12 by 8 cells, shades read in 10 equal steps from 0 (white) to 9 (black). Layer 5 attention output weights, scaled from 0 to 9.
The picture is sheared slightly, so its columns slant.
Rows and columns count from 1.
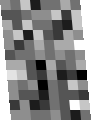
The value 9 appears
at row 7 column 4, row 8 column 8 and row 9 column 4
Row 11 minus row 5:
3 -3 3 4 0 3 -3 2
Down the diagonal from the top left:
4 6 2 2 5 4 5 9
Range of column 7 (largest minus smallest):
8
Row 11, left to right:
7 4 8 7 5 6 0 2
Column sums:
50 55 62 71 56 66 57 47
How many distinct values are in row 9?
5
